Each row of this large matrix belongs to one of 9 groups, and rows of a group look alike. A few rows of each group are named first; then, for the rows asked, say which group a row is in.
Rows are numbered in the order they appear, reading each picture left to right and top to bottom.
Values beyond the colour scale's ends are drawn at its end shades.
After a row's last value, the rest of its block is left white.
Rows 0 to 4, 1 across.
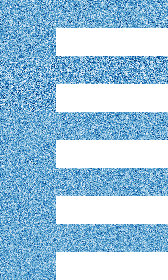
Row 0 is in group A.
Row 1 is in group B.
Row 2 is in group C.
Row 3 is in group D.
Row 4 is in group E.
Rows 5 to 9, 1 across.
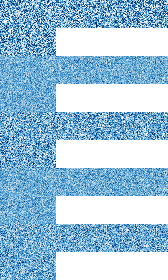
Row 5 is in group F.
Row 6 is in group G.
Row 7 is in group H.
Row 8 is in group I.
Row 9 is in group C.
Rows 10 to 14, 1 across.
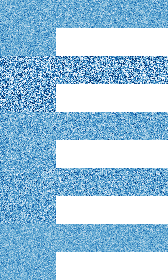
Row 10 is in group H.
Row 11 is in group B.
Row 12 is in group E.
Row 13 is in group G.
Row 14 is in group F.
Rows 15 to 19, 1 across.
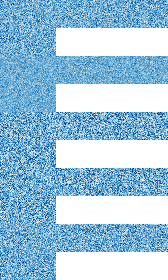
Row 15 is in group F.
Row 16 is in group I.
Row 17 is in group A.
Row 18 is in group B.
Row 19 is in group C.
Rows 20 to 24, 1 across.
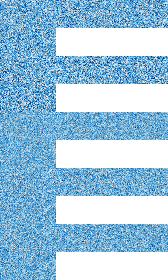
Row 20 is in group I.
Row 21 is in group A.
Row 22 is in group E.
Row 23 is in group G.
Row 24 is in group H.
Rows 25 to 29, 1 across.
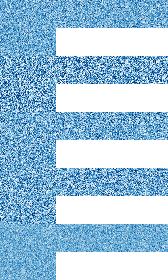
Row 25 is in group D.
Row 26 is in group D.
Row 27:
B
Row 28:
E
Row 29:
G
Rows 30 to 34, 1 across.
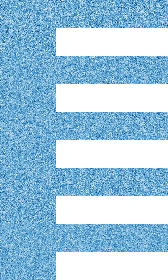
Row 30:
B
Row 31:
E
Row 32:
B
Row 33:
B
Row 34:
H
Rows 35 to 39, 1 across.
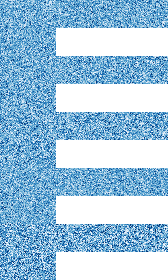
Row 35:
G
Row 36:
F
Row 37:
I
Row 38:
H
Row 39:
I
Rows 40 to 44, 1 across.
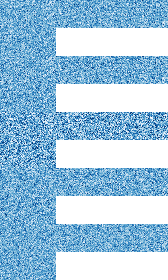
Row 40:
G
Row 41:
G
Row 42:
I
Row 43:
I
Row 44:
D
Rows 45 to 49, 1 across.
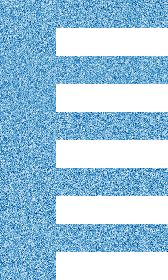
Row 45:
G
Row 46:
D
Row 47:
D
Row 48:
F
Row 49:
F
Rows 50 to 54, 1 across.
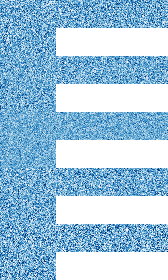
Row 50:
G
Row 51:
C
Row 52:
E
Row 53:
A
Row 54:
C
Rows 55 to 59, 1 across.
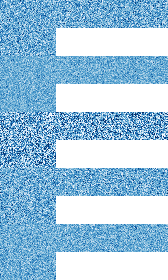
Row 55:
D
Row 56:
F
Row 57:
G
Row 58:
H
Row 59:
E
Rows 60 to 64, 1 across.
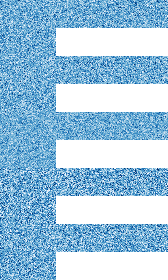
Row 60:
E
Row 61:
G
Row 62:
I
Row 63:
E
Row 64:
A
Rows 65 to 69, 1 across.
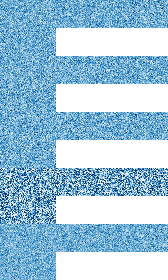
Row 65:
B
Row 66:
F
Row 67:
E
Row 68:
H
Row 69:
I
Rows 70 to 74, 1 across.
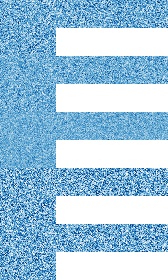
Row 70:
A
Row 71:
I
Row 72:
E
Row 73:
C
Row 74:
I
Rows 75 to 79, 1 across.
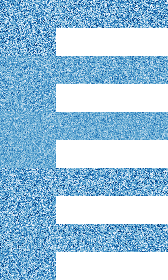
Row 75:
F
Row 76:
B
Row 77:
G
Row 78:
I
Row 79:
A
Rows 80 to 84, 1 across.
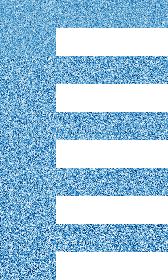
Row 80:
G
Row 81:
F
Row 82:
A
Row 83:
E
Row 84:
A
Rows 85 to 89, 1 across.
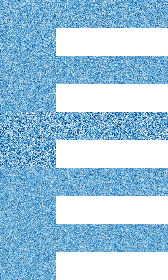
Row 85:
E
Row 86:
H
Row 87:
A
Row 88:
I
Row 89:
H
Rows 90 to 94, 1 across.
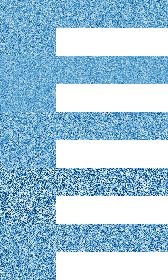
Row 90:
B
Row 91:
H
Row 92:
A
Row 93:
H
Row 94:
D
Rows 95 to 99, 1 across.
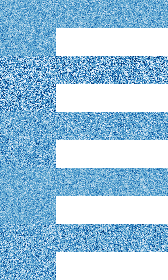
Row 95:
H
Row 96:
B
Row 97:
H
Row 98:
B
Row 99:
G
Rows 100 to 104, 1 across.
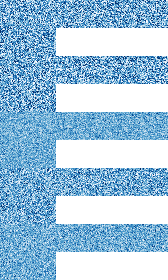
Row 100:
C
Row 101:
A
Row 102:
B
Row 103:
F
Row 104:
G
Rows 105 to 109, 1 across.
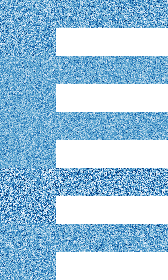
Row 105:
B
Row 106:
G
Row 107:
F
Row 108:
G
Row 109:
B
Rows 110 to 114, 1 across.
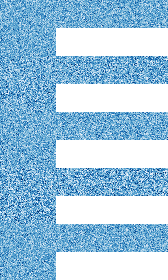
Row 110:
D
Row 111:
F
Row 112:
C
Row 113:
I
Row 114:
C
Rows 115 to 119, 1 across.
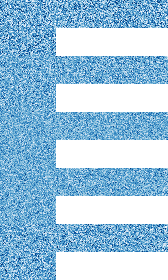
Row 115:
A
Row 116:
B
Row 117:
F
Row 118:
I
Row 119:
I
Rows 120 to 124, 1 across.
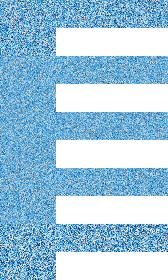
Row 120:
H
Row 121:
E
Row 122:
B
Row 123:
F
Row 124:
F
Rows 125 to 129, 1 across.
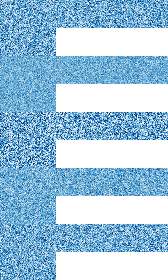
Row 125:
H
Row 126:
F
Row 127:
A
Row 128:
B
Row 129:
D
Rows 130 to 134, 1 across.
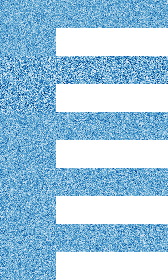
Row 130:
F
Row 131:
C
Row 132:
I
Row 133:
E
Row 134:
B
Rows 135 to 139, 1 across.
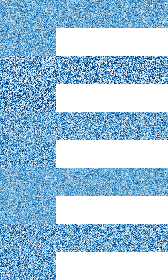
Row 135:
I
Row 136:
G
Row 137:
C
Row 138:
I
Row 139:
D
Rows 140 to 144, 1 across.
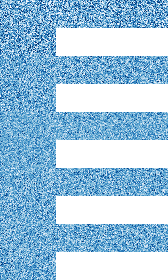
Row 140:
A
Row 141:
D
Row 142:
A
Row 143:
G
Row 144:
H
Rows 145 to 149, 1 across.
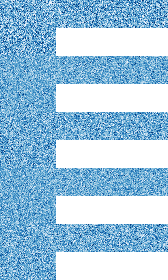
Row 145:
G
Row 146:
C
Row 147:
H
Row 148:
D
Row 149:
I
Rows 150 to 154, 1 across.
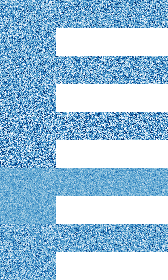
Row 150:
G
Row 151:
D
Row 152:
E
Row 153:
G
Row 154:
G
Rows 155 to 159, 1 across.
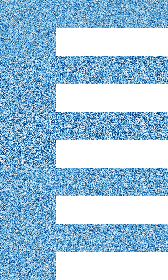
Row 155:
H
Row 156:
B
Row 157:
B
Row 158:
B
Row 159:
A
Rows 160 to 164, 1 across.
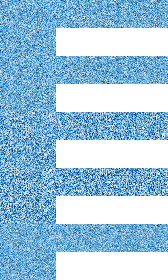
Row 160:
E
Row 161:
E
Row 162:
G
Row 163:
G
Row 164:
A
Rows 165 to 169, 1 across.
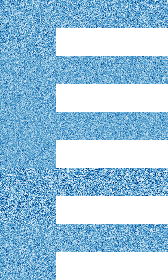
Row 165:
F
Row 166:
G
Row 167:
C
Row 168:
I
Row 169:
F
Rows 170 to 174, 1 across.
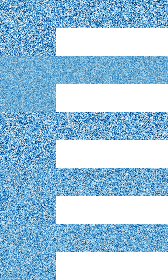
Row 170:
B
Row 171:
B
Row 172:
I
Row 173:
C
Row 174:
E
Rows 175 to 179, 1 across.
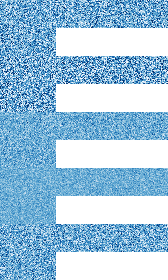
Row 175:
H
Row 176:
C
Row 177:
G
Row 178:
B
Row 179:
B
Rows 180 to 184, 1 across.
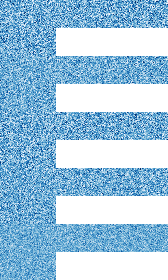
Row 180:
F
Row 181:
F
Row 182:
E
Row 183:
D
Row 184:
E
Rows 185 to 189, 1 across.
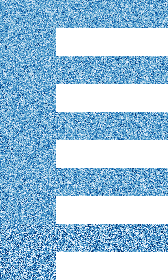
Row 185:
I
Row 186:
C
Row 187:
H
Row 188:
B
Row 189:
H
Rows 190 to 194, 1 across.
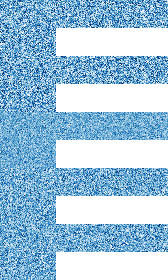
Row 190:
B
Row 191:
E
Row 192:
D
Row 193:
G
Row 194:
I
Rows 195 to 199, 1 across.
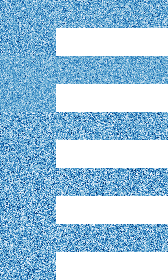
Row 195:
D
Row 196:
G
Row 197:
A
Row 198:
F
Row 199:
E
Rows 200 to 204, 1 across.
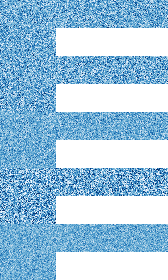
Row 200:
E
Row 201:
C
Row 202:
G
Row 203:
B
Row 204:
E
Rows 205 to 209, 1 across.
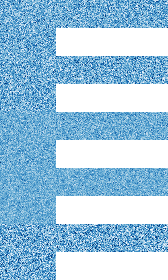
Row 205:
F
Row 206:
G
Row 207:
C
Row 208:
I
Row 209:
I
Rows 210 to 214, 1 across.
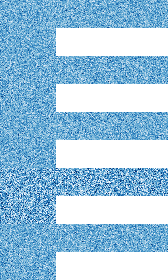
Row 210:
E
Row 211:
H
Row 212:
A
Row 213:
H
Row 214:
H
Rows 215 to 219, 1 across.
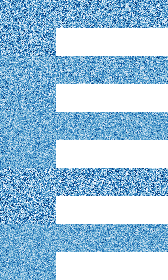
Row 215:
D
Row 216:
B
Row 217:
H
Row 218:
C
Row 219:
F
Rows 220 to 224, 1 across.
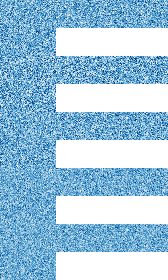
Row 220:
H
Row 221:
E
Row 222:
C
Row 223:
G
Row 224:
C
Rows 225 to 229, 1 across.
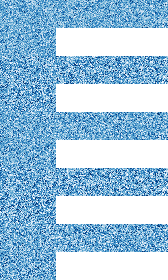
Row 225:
I
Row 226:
I
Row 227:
A
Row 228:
I
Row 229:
A
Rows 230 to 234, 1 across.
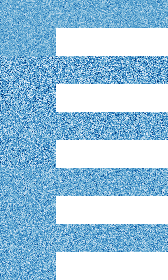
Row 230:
A
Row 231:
H
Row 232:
C
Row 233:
G
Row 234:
E
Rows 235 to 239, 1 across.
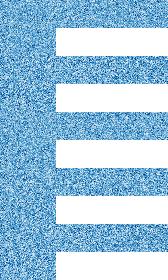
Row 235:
E
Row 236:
F
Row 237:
C
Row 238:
B
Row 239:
F
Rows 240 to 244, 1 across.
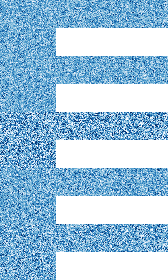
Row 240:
I
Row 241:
B
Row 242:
I
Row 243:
A
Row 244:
I
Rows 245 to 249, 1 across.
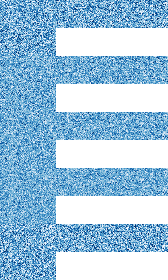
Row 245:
I
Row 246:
B
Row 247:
I
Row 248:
I
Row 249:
G
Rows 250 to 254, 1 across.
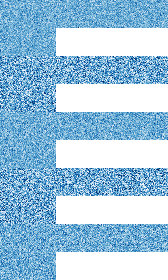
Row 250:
E
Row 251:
E
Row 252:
G
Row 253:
B
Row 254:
D
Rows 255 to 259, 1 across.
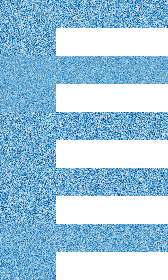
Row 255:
F
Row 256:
C
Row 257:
G
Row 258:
H
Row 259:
D
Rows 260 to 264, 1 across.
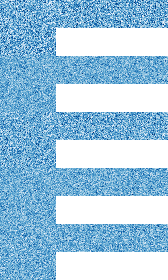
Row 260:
G
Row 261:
I
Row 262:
G
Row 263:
F
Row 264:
B
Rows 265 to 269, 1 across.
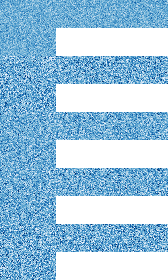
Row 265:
F
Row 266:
G
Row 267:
A
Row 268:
A
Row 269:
B
